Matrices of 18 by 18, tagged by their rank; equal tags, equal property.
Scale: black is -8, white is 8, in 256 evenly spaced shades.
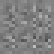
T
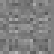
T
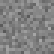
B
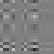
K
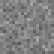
B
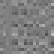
T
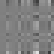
K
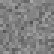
B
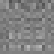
T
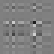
K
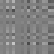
K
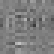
T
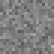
B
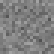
B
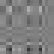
K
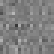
T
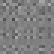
T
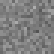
B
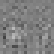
T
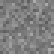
B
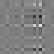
K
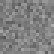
B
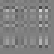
K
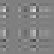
K
